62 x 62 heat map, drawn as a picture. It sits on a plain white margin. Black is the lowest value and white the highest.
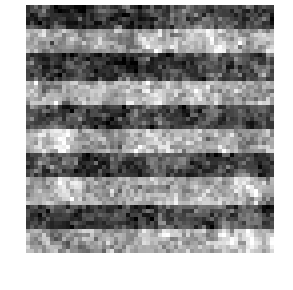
Ninth with the lowest average: top left. Grain: streaks across. Stripes: horizontal, repeating 5 times. Ninth with the highest average: bottom right.
